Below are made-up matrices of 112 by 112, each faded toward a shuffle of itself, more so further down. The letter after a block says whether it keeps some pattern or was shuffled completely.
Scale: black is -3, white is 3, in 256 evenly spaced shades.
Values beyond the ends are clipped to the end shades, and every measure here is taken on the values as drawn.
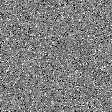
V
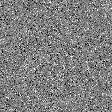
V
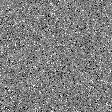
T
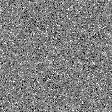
V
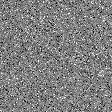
T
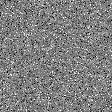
T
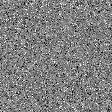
V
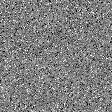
T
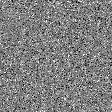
T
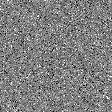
V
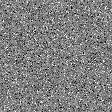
T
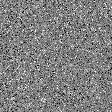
T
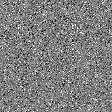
V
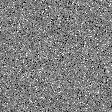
T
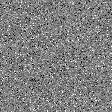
V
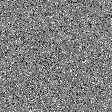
T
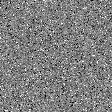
T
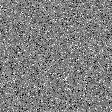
T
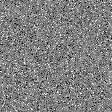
V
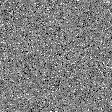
T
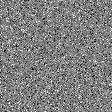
V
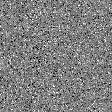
V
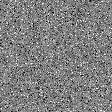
T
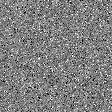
T
